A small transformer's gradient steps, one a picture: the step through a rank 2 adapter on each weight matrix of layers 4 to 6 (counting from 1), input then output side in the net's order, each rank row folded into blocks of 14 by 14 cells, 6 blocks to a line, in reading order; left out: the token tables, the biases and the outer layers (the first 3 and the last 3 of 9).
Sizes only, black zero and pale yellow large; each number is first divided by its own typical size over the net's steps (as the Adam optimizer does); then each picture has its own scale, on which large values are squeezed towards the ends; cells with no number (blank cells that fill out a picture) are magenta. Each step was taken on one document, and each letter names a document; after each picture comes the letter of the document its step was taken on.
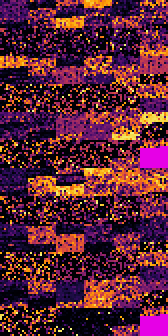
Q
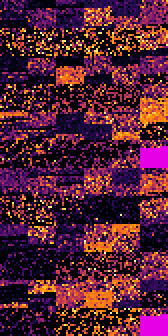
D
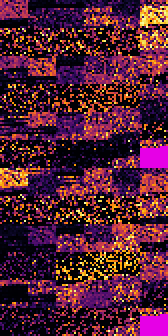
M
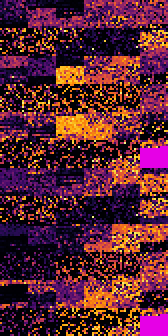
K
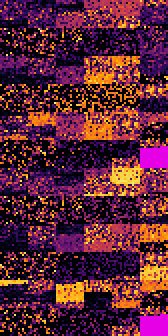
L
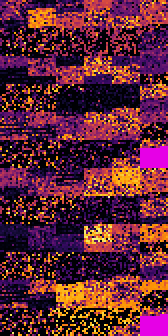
L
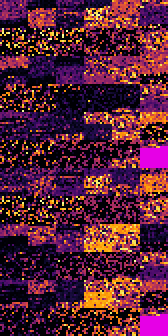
D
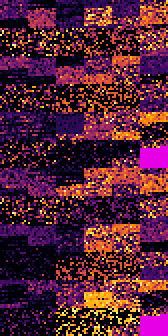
D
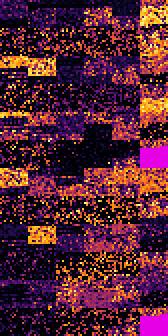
M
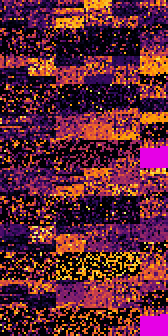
Q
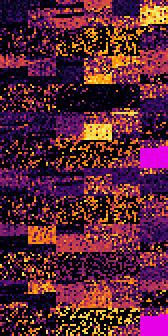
L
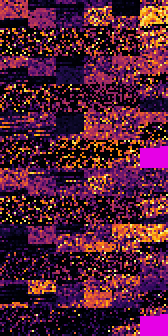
M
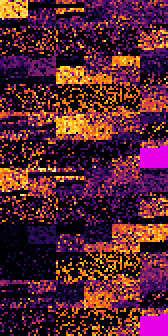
K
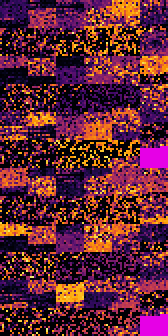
L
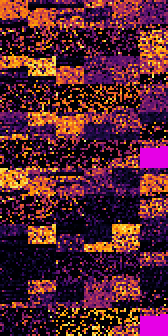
K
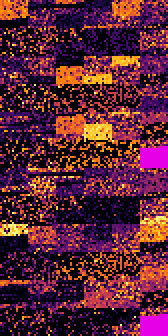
K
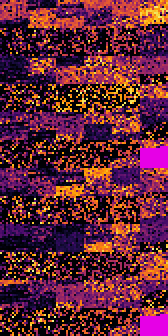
Q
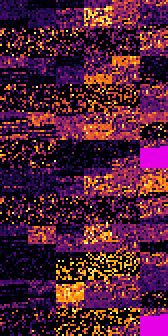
D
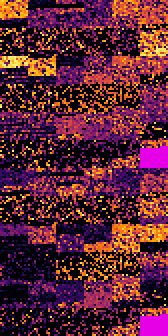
K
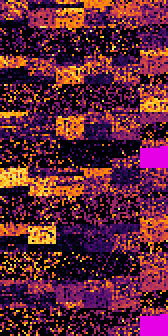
Q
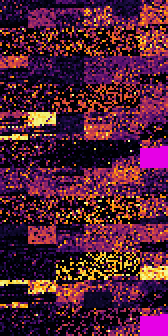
M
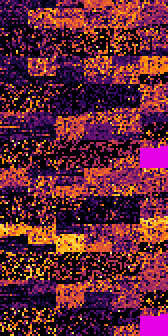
Q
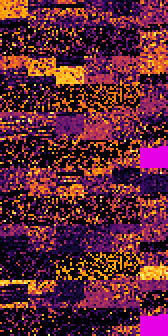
K
